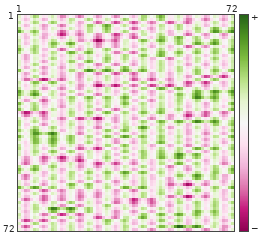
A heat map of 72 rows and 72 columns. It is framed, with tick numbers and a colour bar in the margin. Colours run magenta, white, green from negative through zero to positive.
Slope: none. Average level on the scale: 50%. Histogram: bell-shaped. Odd rows or columns: none. Stripes: upright, repeating 12 times. Seam: none.
